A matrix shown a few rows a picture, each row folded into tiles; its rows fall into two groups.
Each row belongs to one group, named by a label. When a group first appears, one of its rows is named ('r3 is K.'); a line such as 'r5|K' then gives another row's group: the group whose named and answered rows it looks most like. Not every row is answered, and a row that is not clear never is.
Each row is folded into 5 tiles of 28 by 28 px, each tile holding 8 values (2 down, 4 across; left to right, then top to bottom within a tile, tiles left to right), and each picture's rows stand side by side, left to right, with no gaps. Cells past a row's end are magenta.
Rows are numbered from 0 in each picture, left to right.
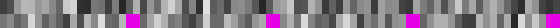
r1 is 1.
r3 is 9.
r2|1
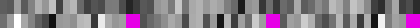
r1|9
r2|9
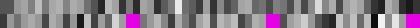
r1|1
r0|9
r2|9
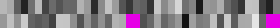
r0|1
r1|9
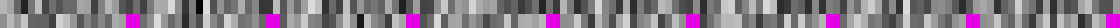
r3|9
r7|1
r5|9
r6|1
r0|1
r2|1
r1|1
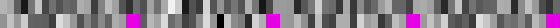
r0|1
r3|1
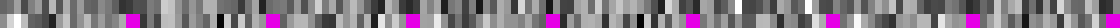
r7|1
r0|1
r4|9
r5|1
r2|9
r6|9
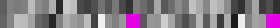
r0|9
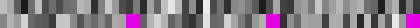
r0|1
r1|1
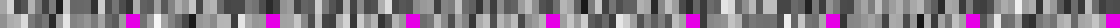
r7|9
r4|1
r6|9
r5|9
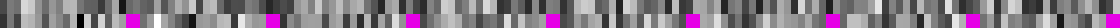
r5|1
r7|1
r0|9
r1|9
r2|9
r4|9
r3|9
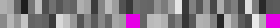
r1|1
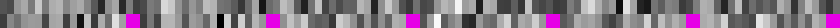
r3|9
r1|9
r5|1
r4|9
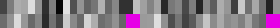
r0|1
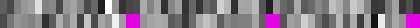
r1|1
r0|9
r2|9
